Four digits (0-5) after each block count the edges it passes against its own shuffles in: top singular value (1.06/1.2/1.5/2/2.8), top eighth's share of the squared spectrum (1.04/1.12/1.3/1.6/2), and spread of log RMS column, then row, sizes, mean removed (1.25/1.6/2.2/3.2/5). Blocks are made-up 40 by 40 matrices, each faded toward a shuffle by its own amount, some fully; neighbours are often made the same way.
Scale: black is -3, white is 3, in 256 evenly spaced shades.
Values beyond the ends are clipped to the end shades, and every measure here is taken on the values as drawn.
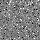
0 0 0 0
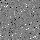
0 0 0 0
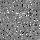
1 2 0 0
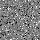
0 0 0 0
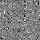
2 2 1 0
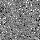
0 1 0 0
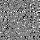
2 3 1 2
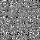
2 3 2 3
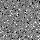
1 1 0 0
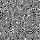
3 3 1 1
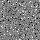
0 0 0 0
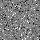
1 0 0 0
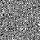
3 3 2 1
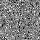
1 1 0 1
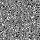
1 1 0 0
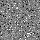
1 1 0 0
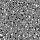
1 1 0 0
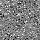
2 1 0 0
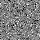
0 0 0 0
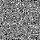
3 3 0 1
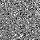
0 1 0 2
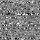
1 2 0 3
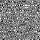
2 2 0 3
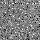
1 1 0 0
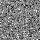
0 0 0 0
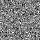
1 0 0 1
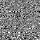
1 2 0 3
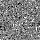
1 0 0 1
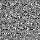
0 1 0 2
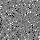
0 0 0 0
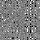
3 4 2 2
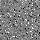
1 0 0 0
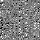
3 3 3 0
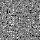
2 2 2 0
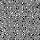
3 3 1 1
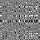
4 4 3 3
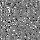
3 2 1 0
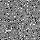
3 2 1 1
